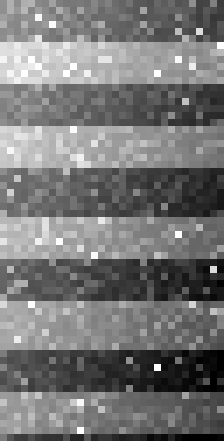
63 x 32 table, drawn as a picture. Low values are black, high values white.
Horizontal stripes repeat 5 times down the table. There is an overall slope up to the top left. The top left is the ninth with the highest average. The ninth with the lowest average is the bottom right.
